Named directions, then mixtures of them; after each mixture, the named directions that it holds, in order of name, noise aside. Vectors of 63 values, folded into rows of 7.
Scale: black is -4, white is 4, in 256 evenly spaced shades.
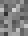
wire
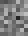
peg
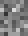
wire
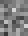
peg, wire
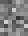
peg, wire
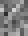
wire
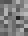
peg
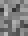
wire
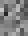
peg, wire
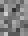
wire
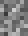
wire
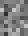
wire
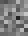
peg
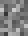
wire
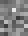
peg, wire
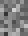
wire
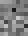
peg, wire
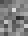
peg, wire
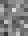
peg, wire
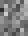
peg, wire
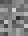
peg, wire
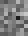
peg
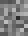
peg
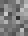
peg, wire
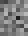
peg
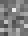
peg, wire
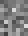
peg, wire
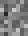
wire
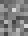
peg, wire
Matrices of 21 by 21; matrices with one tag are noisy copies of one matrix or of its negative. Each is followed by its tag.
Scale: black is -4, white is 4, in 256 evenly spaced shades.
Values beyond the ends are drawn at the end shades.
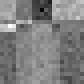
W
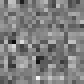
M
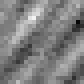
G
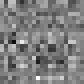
M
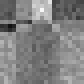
W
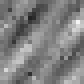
G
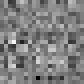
M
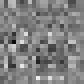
M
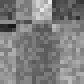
W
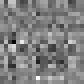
M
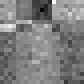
W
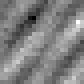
G
